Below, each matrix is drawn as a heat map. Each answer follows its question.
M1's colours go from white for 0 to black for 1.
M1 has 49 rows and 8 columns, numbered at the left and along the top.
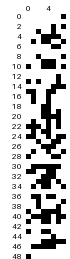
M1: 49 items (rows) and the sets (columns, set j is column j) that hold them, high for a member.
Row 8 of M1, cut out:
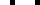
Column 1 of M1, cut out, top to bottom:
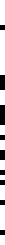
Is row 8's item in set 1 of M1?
no
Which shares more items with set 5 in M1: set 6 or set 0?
set 6
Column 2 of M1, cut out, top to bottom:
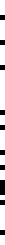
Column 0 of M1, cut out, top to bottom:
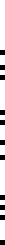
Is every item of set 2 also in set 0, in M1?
no
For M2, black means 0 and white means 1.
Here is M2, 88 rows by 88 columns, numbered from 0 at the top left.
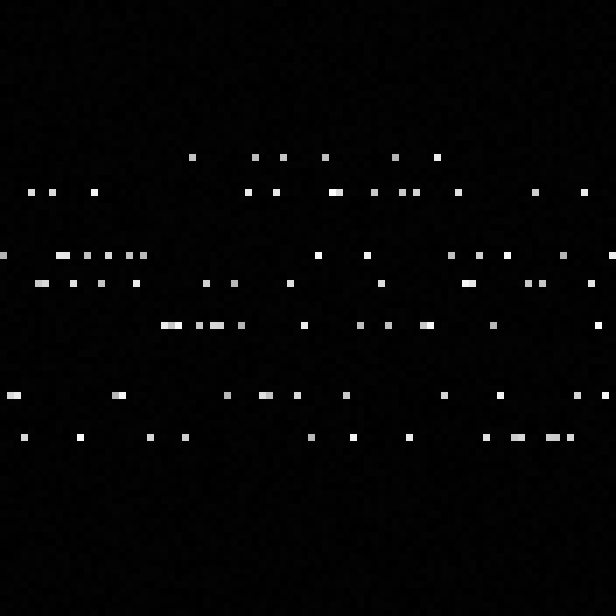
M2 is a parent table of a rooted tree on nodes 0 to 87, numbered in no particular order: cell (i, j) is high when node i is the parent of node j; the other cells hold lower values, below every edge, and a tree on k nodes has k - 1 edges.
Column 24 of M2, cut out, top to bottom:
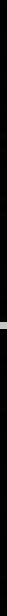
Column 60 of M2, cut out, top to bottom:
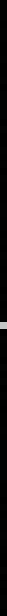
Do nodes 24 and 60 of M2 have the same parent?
yes
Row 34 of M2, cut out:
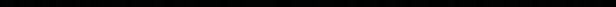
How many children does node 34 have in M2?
0
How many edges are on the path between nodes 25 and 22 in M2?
2
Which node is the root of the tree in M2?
22
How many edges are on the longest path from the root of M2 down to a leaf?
2
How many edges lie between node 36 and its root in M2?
1
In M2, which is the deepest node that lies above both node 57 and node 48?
27
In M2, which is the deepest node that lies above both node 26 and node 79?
62
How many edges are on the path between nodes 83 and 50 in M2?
4
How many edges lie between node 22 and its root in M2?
0
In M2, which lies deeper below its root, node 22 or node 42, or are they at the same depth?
node 42
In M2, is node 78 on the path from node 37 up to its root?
no
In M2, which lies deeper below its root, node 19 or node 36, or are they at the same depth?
node 19
